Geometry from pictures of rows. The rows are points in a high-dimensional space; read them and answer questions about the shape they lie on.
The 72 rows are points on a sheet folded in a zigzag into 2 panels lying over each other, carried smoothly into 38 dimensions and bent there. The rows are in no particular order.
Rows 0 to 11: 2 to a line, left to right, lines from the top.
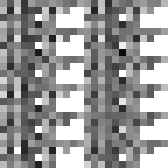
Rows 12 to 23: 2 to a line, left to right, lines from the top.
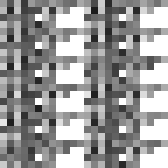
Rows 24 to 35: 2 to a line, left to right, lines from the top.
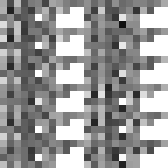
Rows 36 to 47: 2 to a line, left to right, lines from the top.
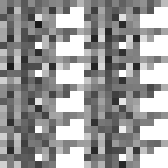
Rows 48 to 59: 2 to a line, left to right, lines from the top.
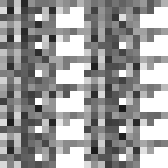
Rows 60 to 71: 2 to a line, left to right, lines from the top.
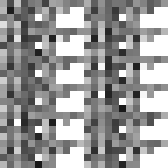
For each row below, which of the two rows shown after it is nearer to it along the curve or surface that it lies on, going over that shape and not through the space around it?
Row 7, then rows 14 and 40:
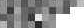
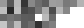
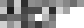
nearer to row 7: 14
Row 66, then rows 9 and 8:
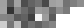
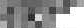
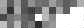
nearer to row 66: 9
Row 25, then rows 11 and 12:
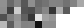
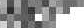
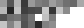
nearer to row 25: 12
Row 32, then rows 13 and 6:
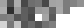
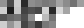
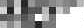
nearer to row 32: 6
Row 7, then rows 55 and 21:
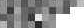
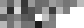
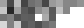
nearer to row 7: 55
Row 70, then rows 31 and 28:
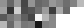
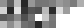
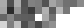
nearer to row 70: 31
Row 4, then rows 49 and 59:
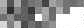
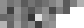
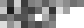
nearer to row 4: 59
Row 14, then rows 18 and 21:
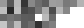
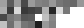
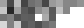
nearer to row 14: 21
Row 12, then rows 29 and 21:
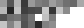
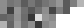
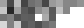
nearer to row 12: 21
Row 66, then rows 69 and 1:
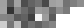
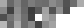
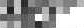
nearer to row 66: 1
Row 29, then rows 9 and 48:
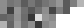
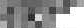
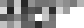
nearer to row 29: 9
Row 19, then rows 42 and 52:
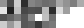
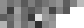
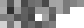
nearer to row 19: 52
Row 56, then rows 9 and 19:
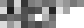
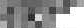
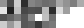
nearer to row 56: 19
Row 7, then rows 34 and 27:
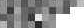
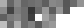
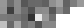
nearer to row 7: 27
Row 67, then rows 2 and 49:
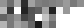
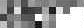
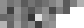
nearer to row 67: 2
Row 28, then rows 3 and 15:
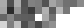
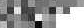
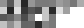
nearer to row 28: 15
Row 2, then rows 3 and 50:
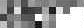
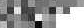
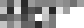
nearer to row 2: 50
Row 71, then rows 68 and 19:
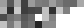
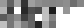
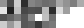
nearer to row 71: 68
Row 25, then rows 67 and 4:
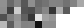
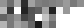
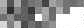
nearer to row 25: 67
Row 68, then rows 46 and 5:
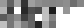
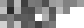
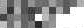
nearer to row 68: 5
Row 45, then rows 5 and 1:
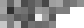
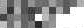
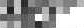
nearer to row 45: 1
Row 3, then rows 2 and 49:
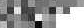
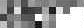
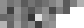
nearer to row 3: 49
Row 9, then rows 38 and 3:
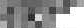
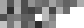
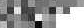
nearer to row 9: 3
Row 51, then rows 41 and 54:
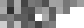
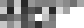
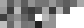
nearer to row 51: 41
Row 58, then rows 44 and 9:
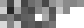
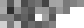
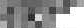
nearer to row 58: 44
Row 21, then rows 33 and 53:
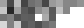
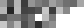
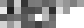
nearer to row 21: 53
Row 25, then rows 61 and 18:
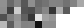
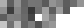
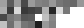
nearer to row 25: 18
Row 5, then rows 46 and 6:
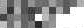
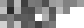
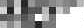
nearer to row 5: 6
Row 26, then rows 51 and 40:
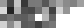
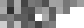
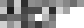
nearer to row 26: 51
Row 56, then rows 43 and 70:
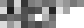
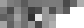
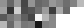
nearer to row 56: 70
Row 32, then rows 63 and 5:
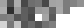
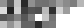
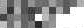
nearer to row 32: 63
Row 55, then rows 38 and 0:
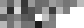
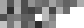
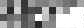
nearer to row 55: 0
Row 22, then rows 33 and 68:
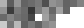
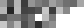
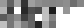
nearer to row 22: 33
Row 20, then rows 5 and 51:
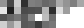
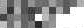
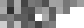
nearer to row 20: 51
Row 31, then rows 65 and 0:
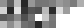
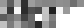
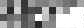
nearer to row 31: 65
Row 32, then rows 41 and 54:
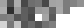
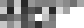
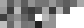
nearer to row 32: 41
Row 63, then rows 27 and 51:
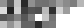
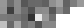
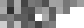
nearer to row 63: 51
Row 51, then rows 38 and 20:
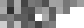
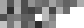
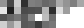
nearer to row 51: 20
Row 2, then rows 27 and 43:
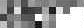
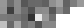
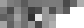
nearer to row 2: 43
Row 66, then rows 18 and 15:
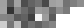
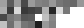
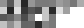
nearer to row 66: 15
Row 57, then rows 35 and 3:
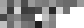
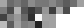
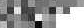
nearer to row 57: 35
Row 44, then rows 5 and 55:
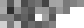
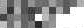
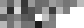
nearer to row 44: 55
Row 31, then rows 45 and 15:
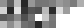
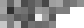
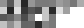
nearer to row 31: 15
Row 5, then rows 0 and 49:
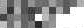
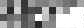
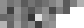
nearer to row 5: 0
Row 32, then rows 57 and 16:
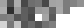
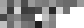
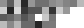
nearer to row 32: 16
